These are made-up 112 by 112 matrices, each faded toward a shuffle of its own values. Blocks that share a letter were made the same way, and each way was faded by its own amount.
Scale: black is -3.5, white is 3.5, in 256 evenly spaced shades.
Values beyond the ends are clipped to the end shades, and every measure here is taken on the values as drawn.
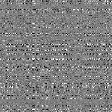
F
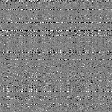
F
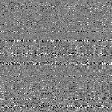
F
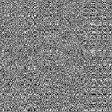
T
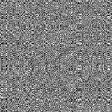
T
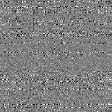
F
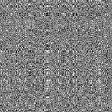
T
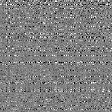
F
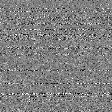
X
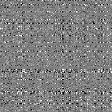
F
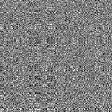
T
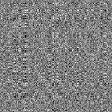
T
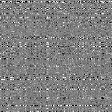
F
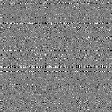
F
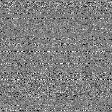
X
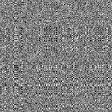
T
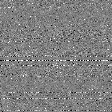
X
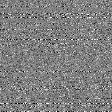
X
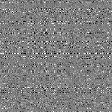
F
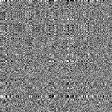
T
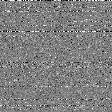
X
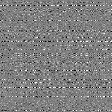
F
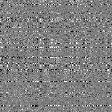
F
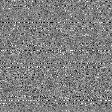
X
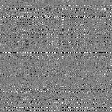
F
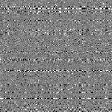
F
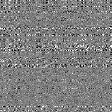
F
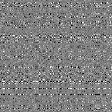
F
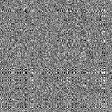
T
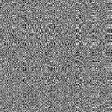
T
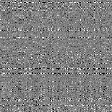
F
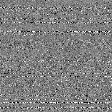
X
